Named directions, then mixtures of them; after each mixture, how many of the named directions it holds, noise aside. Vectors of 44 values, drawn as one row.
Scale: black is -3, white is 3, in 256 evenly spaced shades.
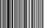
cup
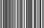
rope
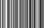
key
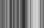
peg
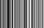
one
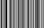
two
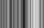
one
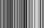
three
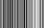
three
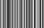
three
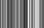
three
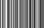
one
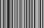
three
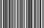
one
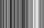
one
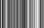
three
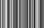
one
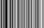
two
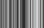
one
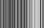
three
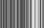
two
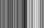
two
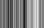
two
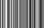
one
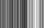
two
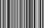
three
